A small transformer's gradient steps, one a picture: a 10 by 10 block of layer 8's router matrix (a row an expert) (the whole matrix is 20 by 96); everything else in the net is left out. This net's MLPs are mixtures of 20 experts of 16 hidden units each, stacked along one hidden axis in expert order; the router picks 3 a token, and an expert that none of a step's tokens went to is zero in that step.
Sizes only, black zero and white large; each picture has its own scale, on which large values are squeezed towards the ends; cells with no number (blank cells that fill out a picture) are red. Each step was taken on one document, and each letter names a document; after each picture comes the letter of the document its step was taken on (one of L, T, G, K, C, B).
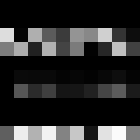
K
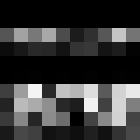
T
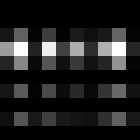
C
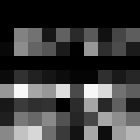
T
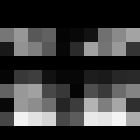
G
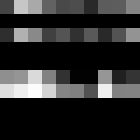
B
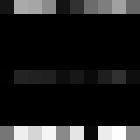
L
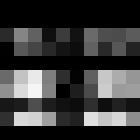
G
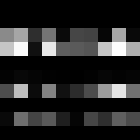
C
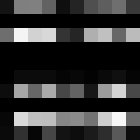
L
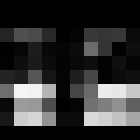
G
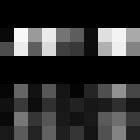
C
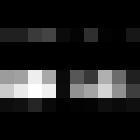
B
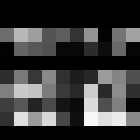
T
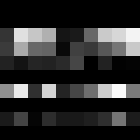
C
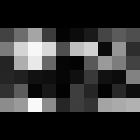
B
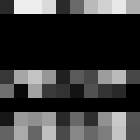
L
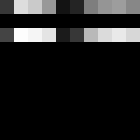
K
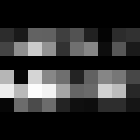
B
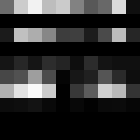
B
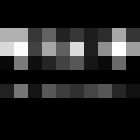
C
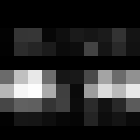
G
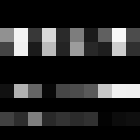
C
